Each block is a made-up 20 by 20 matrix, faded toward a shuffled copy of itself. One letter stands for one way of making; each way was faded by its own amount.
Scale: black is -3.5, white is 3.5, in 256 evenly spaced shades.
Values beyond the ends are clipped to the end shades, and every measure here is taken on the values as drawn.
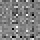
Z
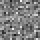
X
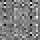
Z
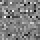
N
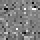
N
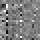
Z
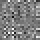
Z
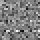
N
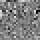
N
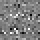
N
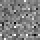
N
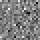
X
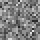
X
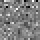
N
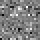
N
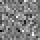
X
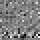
N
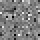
N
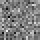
X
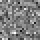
X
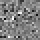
N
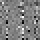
Z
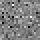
N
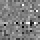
N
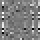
Z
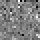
N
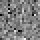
N
